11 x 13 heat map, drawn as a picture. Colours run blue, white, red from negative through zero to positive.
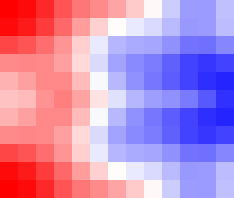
The middle left is the calmest part. No lone cell stands out from its neighbours. The ninth with the lowest average is the middle right. There is an overall slope up to the left. The top and bottom halves mirror each other.
